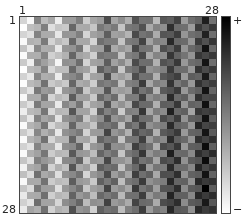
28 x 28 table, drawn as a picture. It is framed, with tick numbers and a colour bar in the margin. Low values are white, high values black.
Stripes running up and down repeat 6 times from left to right. There is an overall slope up to the right. On average the colour sits 50% of the way up the scale.
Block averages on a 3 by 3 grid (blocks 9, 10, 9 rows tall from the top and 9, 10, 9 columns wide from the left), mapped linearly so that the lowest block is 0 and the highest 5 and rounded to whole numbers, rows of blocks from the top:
024
025
135
